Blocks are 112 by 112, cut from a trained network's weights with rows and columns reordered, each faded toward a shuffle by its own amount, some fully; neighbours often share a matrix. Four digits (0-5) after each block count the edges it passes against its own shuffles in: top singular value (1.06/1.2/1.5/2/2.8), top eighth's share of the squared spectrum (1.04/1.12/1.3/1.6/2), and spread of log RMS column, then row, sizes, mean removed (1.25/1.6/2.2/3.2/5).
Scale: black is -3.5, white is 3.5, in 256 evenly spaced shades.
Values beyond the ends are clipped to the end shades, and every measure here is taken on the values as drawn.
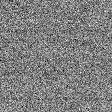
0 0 0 0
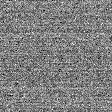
3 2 0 0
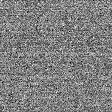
2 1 0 0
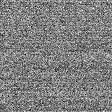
3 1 0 0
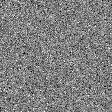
0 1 0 0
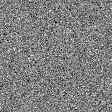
0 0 0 0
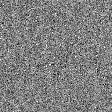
1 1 0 1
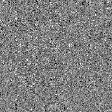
3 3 2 2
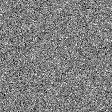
0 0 0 0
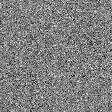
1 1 0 1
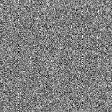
3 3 2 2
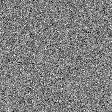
0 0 0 0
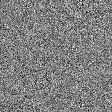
1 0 0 0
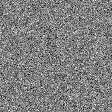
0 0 0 1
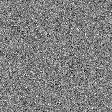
1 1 0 0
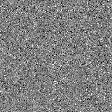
3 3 1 2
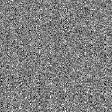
3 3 3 2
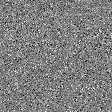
1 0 0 0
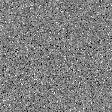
2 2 0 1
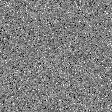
1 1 0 0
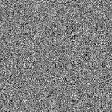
4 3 1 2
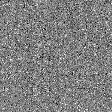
1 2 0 1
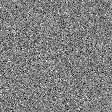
0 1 0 0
